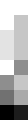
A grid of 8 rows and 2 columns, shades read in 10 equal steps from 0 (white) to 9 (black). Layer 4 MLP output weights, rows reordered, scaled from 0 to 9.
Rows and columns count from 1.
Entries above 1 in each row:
0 1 1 1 1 2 2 2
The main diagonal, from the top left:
0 2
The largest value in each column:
9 8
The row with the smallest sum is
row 1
